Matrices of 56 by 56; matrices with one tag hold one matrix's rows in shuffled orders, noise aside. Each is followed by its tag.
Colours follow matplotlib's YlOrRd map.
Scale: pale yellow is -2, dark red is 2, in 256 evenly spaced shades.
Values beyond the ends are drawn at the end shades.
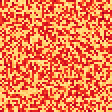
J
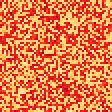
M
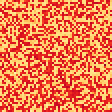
J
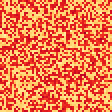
M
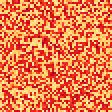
J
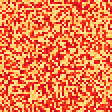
J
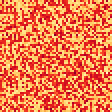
M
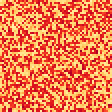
J
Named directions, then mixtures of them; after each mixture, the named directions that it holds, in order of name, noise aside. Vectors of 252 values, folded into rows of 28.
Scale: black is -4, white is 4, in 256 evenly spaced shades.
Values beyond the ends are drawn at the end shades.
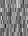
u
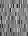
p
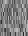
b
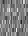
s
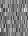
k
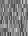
b, s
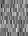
b, s, u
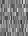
b, k, s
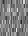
s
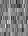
k, s, u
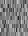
k, s, u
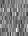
b, s, u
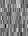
u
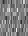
s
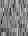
b, p, u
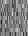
b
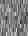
p, s
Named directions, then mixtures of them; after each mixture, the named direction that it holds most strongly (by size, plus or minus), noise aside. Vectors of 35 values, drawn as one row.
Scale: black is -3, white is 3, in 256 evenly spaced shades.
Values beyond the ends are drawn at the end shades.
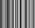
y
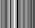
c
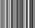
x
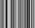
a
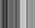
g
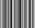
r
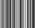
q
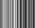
g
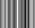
x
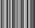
r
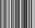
q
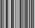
a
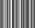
r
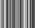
q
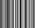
y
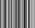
q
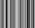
a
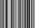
a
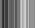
g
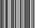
a
